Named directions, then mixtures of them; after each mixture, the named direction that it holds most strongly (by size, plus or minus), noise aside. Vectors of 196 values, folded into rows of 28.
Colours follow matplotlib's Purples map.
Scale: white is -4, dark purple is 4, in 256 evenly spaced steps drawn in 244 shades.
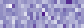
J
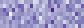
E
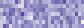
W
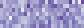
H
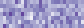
W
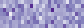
E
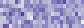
W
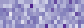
E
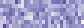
W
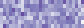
W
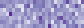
E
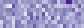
J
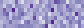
E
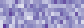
W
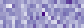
J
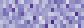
E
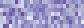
W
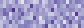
E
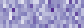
E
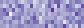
E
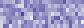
W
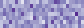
W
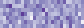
W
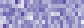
W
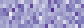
E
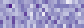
J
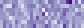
J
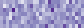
E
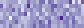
H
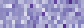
J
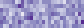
W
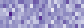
E
